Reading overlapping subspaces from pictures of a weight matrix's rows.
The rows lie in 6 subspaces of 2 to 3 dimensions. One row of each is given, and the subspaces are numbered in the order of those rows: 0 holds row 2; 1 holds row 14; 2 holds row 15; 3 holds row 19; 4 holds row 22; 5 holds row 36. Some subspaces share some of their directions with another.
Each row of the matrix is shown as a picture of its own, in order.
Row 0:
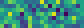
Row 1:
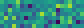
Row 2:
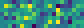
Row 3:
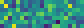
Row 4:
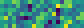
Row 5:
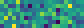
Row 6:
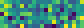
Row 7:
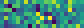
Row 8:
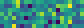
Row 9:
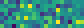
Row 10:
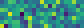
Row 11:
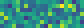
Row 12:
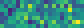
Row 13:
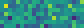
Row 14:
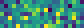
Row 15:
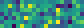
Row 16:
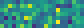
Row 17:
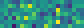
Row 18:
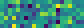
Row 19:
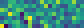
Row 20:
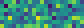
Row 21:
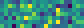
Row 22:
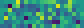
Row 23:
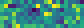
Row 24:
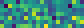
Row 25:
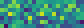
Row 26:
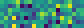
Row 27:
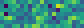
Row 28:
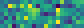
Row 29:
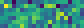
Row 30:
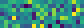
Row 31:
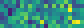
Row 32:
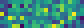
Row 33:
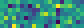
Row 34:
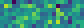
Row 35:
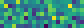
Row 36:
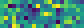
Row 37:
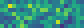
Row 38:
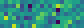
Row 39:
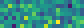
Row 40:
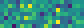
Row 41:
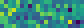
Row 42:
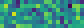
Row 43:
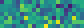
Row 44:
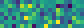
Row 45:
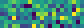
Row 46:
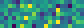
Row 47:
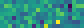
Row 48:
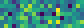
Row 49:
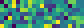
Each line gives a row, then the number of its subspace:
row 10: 3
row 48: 3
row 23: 5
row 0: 3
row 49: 0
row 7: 4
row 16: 3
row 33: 5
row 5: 0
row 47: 4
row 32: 1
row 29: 0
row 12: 4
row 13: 1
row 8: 5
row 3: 0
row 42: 5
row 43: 3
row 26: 2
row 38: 0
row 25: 3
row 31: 4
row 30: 2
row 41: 4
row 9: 4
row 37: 3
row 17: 2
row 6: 1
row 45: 2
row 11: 2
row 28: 5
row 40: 0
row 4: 1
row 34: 0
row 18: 5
